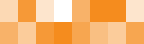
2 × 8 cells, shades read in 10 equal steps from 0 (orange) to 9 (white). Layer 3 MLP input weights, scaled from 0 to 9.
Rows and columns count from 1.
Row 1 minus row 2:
3 -4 6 9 1 -4 -5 5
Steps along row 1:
down up up down down same up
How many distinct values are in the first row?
6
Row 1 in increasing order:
0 0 1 3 6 7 7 9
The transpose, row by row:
6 3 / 1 5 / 7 1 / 9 0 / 3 2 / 0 4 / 0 5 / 7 2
